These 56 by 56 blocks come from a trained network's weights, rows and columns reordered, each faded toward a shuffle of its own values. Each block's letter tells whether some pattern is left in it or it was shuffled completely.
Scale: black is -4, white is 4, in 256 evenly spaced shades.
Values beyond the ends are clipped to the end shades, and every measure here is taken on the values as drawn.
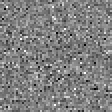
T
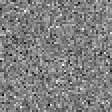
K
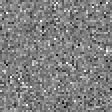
K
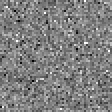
K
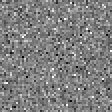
K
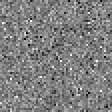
K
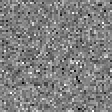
K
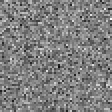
K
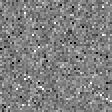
K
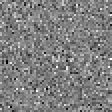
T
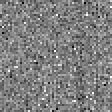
T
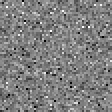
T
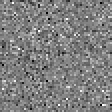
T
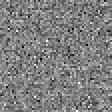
K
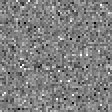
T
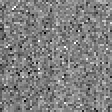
T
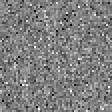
K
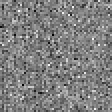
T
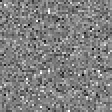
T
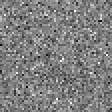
K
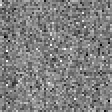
T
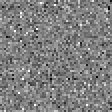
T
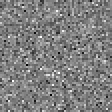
K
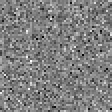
K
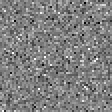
K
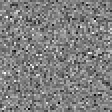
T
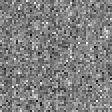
T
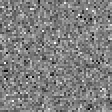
K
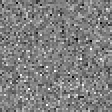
T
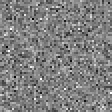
K
